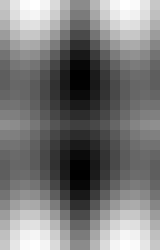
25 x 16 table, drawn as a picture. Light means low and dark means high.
It mirrors both left to right and top to bottom. No regular stripes run through it. No overall slope runs across the table. On average the colour sits 50% of the way up the scale. No lone cell stands out from its neighbours.
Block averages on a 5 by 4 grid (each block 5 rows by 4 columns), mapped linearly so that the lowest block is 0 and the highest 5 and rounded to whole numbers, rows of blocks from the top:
0220 | 3553 | 3553 | 3553 | 0220
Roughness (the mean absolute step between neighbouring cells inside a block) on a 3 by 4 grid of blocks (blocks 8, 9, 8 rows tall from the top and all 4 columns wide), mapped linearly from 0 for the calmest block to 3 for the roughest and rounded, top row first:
1331
0110
1331
